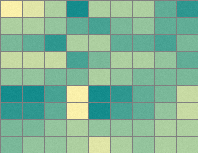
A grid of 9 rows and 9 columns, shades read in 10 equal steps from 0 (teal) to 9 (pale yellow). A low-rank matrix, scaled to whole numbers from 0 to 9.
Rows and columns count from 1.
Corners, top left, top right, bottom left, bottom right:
9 1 4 6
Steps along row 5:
same down same up down down same same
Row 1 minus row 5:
4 3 2 -4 0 1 2 -1 -3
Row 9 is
4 5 5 6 8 6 5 6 6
